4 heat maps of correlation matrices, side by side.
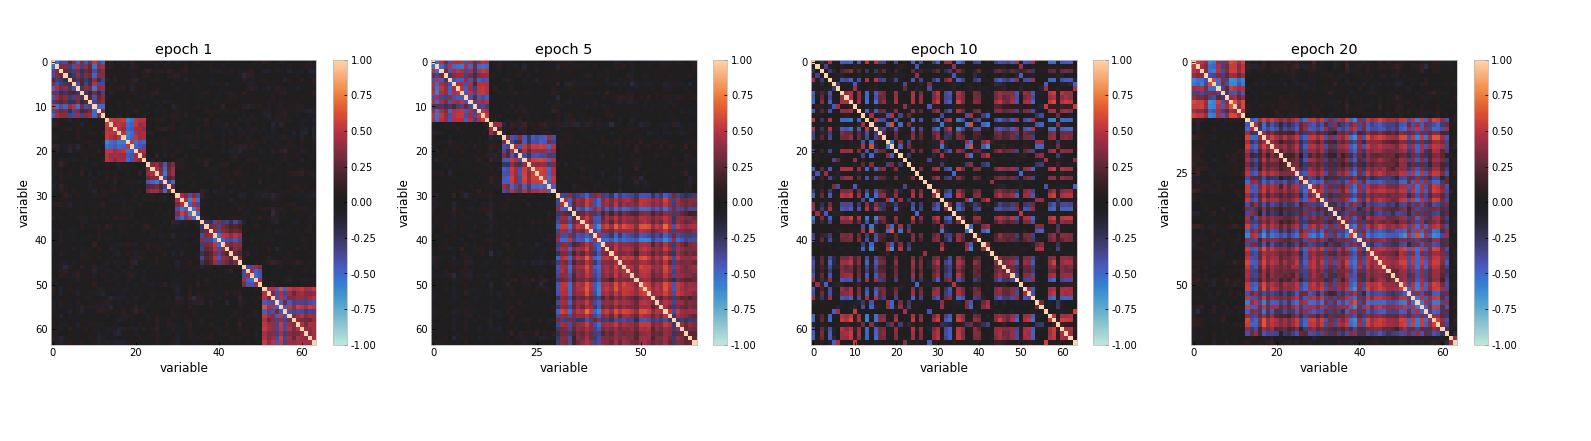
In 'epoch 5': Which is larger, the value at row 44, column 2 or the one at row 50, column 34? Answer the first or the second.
the second
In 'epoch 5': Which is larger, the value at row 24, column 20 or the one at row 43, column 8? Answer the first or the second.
the first
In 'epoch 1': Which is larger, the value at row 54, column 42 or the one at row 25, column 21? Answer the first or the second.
the second
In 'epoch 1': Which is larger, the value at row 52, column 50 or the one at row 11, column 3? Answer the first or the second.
the second
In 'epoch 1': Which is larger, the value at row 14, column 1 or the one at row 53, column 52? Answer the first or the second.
the second
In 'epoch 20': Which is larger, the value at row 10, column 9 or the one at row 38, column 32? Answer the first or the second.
the first
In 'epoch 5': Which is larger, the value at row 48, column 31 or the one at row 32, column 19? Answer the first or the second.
the first
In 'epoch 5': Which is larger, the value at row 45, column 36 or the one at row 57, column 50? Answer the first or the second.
the second
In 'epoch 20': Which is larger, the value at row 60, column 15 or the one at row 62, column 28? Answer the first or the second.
the second
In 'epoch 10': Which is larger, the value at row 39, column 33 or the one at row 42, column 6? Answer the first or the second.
the second
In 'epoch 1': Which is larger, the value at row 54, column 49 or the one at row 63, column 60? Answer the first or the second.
the second
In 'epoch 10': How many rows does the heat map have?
64
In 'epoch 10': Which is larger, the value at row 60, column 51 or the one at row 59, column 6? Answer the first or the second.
the first
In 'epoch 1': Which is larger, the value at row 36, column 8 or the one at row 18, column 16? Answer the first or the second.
the first
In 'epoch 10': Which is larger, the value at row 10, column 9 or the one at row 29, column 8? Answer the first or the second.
the second
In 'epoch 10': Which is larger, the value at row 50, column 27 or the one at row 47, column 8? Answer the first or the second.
the second
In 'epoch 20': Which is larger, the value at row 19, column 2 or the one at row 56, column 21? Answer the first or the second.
the first
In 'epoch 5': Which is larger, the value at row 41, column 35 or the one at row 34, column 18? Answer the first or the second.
the first
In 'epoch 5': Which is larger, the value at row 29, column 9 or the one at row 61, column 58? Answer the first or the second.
the first
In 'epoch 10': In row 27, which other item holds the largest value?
43
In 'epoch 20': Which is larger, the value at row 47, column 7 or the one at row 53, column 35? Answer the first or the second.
the second
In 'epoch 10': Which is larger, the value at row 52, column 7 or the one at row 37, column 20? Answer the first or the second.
the first
